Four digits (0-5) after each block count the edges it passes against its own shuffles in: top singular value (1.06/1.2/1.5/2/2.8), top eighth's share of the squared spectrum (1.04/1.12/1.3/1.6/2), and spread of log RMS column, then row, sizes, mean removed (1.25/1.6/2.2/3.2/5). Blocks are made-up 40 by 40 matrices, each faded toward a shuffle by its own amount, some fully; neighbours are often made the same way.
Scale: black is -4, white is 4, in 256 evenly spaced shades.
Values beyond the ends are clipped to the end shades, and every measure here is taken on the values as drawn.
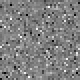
0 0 0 0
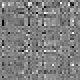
4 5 3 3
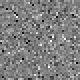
2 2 0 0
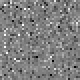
0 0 0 0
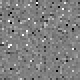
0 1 0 0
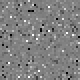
1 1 0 0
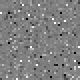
0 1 0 0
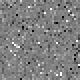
0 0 0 0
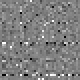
4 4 1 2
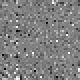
2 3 1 1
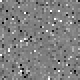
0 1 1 0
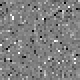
0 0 0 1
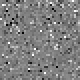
2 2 0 1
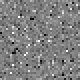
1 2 0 0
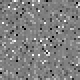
0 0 0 0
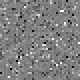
1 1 0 0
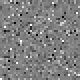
2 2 0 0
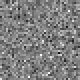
0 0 0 0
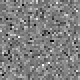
0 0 0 0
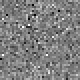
0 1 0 0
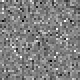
0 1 0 0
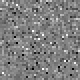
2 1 0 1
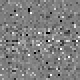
3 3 0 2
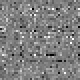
3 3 1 2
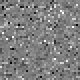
2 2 0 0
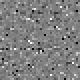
2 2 0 1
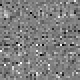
3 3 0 2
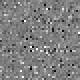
2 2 0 1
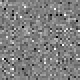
3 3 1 1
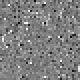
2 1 0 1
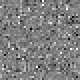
2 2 0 1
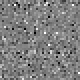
2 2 0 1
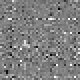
3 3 1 2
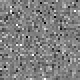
2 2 0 1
